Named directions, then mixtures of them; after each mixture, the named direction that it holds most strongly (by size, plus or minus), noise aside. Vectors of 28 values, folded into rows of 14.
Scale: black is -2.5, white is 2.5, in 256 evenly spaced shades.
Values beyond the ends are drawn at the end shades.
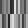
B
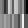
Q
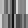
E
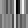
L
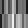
E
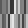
B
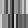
E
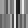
L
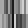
E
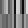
L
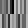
B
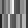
B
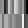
Q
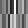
B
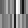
L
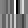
L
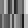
Q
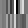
L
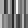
E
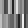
Q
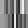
L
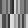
B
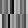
B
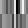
L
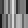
E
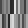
B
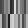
B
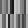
B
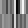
L
